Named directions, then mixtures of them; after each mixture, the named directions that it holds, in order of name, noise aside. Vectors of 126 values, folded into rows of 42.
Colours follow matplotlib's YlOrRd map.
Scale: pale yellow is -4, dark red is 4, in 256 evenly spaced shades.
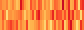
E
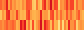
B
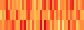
B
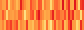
E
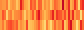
E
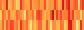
B, E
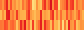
B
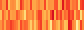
B, E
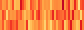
E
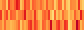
B, E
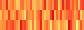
B, E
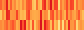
B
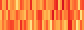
B, E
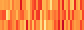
B, E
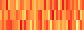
B, E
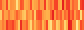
B, E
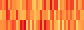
B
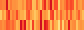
B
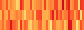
B, E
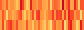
E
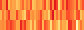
B, E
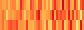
E
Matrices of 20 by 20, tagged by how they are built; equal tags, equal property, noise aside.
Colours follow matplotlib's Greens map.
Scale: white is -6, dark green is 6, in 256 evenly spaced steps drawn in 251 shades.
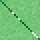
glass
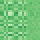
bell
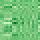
bell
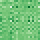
bell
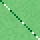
glass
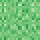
bell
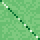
glass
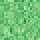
bell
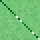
glass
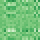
bell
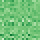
bell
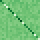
glass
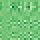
bell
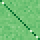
glass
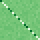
glass
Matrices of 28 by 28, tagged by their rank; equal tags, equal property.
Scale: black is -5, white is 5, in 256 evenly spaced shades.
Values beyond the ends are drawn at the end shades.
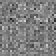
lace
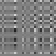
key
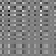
key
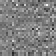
lace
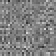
lace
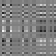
key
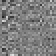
lace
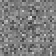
lace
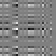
key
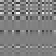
key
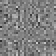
lace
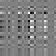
key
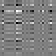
key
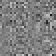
lace
